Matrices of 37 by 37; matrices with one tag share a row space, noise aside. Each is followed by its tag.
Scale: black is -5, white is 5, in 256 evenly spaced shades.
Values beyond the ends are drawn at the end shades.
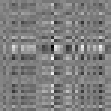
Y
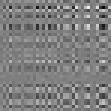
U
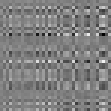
U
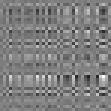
U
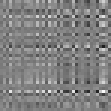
U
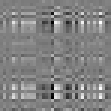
Y
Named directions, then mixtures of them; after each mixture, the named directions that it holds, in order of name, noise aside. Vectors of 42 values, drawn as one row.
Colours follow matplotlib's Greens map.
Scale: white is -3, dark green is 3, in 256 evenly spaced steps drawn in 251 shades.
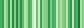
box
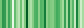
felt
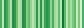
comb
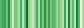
box, felt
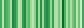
comb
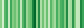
box, felt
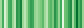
box, comb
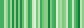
box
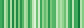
box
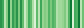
box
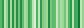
box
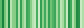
box, felt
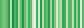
box, comb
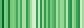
box, felt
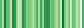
comb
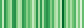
comb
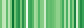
felt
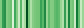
felt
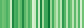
box, comb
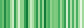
comb, felt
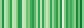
comb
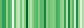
felt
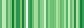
felt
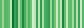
box, comb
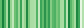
box, felt
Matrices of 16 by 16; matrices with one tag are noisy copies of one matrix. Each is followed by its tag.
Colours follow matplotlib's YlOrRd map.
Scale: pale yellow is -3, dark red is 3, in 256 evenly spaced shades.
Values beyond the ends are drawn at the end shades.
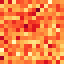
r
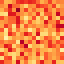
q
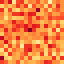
r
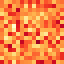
q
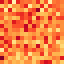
r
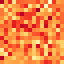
r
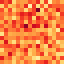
r
